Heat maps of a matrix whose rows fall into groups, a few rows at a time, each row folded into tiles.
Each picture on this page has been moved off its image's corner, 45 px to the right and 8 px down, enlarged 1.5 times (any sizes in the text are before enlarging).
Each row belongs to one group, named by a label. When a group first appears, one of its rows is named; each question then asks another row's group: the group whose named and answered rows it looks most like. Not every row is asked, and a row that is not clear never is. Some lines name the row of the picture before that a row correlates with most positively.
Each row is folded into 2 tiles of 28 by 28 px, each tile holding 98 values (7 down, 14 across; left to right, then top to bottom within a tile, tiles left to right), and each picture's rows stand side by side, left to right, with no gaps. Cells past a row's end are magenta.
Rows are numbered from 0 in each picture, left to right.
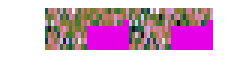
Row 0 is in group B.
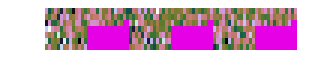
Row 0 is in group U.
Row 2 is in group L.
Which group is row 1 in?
B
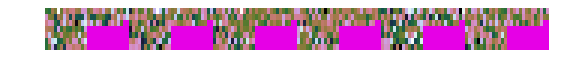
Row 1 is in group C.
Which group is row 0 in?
C
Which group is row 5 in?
L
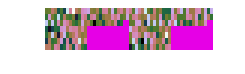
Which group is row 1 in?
L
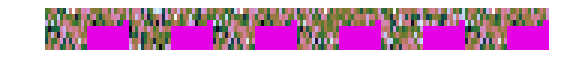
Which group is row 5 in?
B
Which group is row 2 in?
B
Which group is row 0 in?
B
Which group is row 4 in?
C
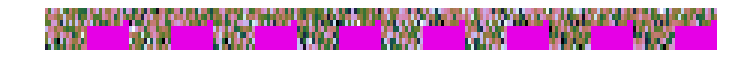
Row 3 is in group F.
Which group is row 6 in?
C
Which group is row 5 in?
L
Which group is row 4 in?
L
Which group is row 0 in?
L
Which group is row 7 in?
C
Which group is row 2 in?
L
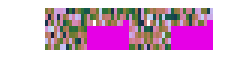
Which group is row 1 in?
C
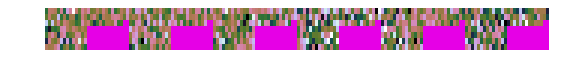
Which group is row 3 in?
C
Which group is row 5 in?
F
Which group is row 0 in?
B
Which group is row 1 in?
L
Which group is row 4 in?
U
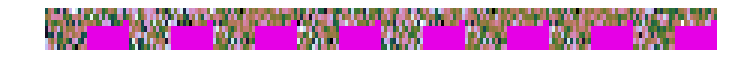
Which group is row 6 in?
U
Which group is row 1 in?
L
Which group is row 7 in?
U
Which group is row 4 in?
L
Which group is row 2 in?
U
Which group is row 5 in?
U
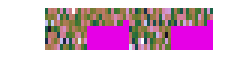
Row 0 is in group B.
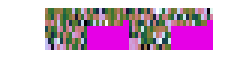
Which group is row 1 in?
C
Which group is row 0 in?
F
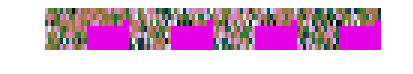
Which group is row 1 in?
L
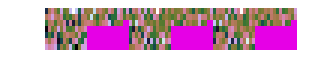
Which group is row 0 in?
C
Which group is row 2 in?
B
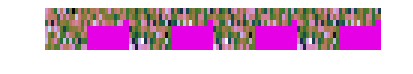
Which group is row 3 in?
F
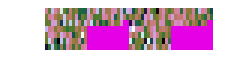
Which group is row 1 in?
U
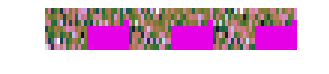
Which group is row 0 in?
F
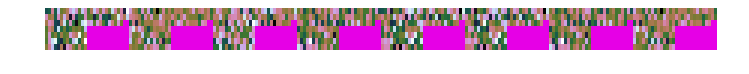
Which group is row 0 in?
C
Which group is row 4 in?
C
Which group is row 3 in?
F
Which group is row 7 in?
U
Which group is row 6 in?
F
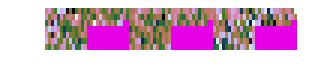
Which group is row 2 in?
L
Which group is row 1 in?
C
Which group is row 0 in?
U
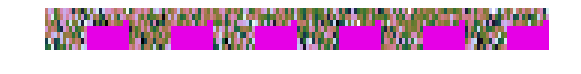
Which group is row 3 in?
F
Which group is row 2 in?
L
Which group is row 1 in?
C
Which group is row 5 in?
C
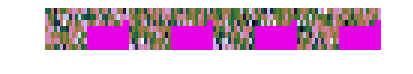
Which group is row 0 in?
C
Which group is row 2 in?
F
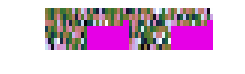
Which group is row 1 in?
C
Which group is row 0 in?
F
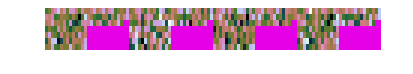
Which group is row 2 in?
C
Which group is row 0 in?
C
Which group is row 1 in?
L
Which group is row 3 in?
C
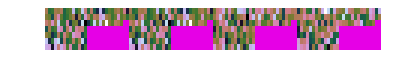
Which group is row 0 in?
F
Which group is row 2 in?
C
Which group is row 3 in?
C
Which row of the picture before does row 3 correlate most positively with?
2
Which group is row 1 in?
F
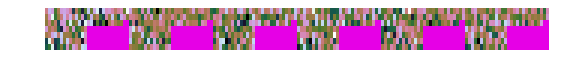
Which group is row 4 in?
B
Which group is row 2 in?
C
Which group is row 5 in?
L
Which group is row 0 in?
L
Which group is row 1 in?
U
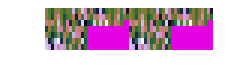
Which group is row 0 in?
F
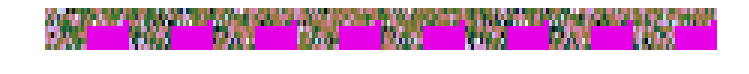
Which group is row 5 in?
F
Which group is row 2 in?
B
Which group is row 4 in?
B
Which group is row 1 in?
F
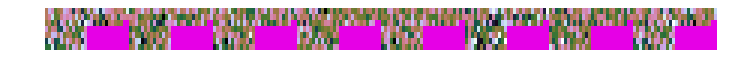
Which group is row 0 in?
L
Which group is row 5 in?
C
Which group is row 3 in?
U
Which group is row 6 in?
F
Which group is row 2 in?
L
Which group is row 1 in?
C
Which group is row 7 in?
L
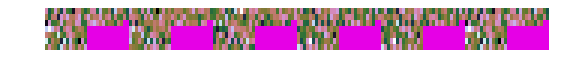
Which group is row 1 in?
U
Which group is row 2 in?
B
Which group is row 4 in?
F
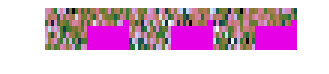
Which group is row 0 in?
U
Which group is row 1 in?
L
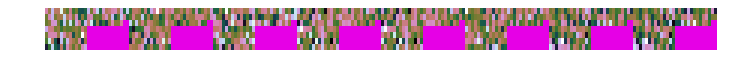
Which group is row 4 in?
U
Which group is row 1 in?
B
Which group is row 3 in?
U
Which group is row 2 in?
C
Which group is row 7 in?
F
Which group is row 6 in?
F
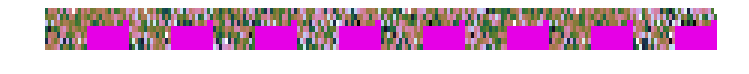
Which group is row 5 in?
U
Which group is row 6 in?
B
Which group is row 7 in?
L
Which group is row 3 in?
L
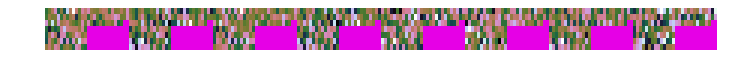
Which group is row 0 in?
B
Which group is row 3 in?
F
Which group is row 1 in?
F
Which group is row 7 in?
C
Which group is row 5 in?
U
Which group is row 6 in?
F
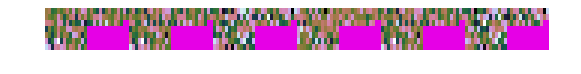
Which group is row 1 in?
F
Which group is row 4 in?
F
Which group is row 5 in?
C
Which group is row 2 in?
C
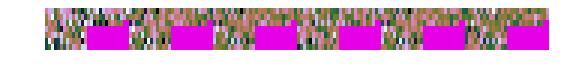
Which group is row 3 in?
L
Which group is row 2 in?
U
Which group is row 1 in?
U
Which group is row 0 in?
L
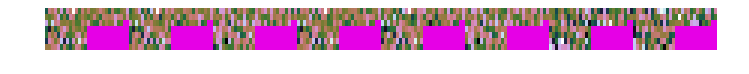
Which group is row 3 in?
B
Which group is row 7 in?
C
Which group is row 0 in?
B
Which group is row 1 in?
B
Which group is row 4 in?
B
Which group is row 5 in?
L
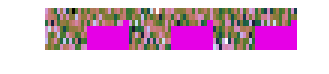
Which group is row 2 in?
F
